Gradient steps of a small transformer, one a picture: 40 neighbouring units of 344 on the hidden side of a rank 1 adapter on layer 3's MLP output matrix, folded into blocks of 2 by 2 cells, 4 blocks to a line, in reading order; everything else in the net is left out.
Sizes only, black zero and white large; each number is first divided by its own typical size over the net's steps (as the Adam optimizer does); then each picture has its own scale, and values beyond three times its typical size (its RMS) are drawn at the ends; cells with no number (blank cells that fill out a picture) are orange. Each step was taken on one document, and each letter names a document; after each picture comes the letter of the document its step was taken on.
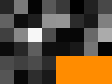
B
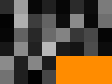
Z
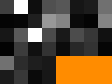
B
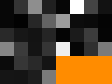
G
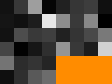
G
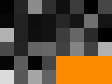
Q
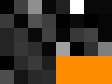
G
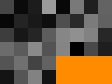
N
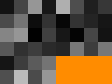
Q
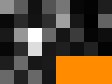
B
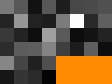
Z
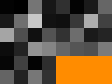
Q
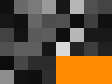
G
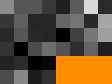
Z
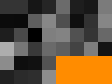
N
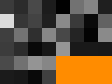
Z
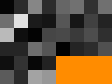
Q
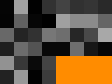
Z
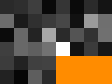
G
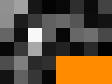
B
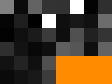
G
